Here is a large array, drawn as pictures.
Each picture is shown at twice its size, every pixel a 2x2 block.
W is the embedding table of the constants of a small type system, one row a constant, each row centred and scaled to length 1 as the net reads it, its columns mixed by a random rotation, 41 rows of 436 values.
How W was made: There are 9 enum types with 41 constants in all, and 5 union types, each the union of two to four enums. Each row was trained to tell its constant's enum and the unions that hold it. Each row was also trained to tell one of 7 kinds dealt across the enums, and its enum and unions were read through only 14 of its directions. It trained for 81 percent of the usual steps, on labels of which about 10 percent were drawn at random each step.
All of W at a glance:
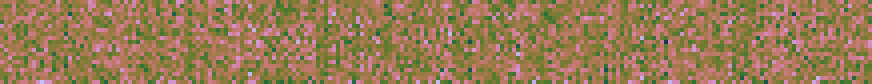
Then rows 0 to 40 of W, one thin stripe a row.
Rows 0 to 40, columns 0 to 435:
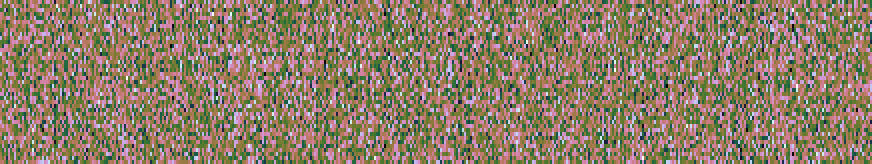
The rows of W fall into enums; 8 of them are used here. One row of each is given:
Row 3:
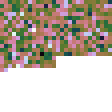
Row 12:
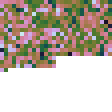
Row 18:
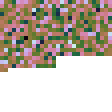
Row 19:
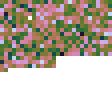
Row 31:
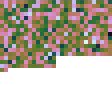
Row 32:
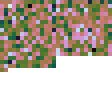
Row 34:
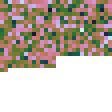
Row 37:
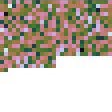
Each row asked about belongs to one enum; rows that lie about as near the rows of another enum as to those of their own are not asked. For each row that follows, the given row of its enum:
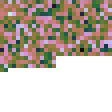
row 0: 18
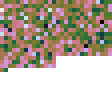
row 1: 37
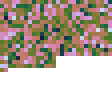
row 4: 19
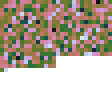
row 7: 3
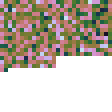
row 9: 34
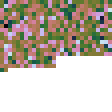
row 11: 37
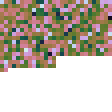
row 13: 18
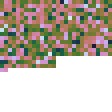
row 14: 31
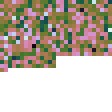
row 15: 12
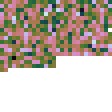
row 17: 12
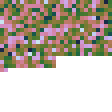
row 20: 34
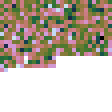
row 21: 37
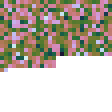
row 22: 3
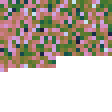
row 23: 31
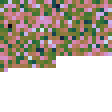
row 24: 3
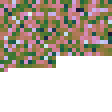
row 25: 31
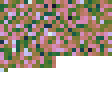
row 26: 18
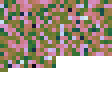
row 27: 34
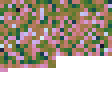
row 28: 32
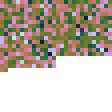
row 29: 12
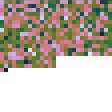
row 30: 32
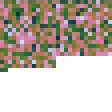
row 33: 12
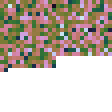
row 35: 32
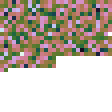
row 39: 18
